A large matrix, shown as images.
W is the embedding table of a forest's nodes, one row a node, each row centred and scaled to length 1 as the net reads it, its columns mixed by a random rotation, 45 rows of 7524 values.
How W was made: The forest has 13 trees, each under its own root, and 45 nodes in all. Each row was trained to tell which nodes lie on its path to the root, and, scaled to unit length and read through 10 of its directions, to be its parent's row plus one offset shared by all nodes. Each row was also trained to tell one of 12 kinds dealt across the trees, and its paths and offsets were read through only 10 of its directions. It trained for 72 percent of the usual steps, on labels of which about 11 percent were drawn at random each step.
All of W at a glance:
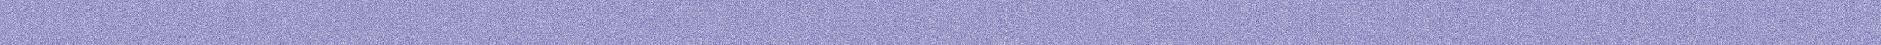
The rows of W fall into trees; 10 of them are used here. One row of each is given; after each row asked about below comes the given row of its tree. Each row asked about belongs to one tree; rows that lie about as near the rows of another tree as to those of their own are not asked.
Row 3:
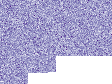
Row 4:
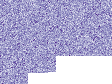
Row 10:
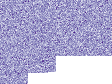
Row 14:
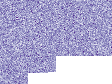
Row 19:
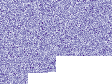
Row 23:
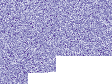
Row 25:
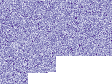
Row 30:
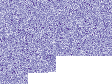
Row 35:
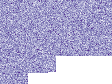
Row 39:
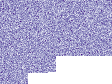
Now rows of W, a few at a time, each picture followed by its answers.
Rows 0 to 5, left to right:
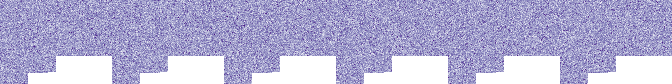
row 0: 35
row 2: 19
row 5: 10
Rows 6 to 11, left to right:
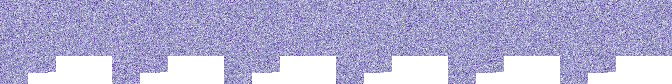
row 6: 3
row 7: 30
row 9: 10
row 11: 19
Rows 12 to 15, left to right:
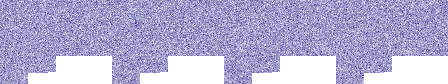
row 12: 39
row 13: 3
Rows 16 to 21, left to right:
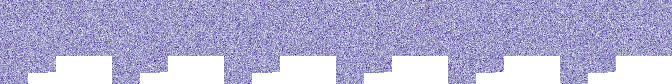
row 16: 39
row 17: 10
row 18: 4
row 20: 30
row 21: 30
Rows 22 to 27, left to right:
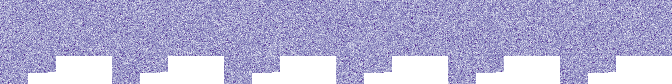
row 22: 14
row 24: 3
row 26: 30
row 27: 4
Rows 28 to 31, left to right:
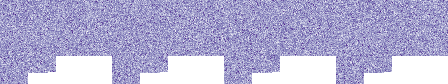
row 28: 39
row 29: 4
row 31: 14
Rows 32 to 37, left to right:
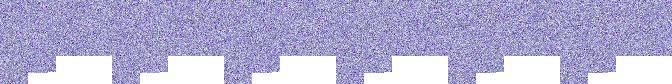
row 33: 3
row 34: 30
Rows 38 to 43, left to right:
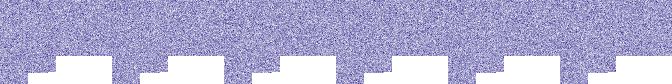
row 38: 14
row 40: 25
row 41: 35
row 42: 39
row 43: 39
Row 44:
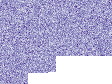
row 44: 3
